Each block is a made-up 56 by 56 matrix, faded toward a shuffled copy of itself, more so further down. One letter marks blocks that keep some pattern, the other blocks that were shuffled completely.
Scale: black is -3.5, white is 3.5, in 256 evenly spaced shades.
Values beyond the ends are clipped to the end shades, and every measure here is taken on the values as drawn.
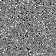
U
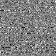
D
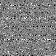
D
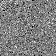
U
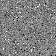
U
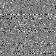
D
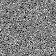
U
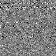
D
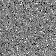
U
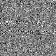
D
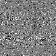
D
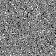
U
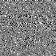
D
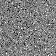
U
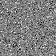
U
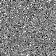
U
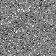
U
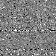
D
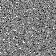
U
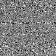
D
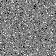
U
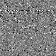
D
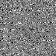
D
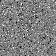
U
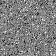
U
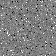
U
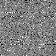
D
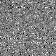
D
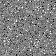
U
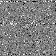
D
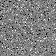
U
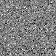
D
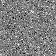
U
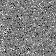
U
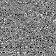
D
